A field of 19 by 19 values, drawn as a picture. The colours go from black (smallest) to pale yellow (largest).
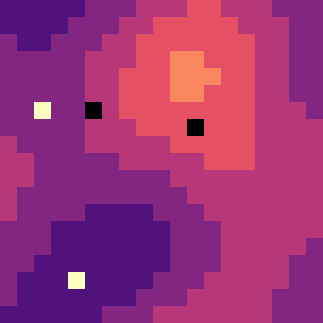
Neither half mirrors the other. Four lone cells stand out: two far higher and two far lower than their neighbours. The top middle is the ninth with the highest average. No regular stripes run through it.
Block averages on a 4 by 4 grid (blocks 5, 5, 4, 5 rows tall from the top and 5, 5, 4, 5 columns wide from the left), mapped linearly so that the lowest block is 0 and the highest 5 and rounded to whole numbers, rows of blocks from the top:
0352
2343
1023
0022
